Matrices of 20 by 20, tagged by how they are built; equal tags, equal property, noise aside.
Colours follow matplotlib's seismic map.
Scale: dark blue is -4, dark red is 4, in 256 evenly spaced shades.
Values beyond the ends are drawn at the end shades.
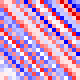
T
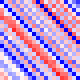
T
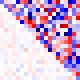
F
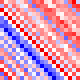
T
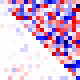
F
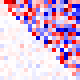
F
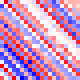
T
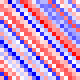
T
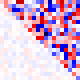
F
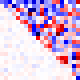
F
